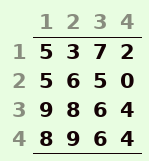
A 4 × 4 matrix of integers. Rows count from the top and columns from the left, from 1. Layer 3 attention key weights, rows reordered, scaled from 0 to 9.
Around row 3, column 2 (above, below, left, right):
6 9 9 6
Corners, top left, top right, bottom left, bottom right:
5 2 8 4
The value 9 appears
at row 3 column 1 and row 4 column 2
